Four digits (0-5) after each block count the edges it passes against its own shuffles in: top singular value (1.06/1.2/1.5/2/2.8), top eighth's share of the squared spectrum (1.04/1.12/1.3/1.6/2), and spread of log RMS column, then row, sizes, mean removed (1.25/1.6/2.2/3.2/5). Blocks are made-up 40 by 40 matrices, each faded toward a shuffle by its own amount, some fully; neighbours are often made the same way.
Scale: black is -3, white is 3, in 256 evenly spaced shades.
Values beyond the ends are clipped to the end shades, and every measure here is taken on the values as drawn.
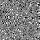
3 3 1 1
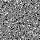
0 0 0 0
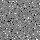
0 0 0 0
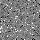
0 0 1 0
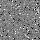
1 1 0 0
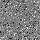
0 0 0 0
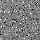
0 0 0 0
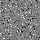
1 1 0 0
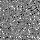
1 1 0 1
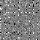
2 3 2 1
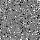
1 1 1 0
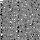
2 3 2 1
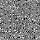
1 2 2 2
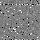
3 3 0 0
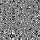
3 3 1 1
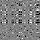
4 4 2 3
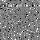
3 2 0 1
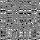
4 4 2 3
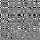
4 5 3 3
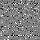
3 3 0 2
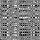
4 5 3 3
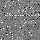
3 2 0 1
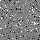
0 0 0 0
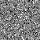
0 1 0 0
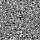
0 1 1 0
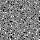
1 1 1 0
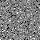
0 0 1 0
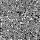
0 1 0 1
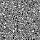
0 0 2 0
